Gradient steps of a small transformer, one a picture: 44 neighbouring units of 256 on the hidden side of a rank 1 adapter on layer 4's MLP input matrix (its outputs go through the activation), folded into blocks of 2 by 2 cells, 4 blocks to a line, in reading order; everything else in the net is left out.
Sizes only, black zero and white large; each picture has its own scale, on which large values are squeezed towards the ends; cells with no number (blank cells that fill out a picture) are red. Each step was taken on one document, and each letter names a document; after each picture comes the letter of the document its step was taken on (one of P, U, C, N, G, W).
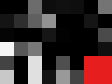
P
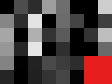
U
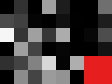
U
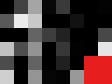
P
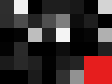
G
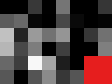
U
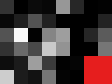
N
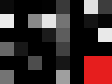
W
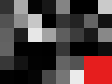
G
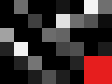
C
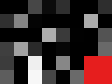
P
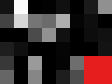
G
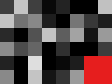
G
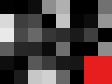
U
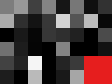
G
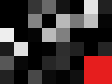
C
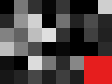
U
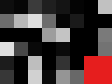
P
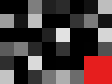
P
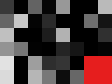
P
